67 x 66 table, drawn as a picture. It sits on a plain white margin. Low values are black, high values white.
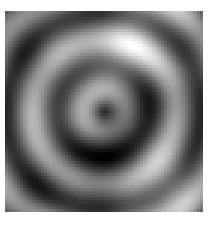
Concentric rings centre on the centre. No lone cell stands out from its neighbours. The ninth with the lowest average is the bottom middle.
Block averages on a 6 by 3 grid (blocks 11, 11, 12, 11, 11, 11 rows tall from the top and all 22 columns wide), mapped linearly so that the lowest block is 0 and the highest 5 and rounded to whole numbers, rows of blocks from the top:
244 | 354 | 342 | 322 | 204 | 225
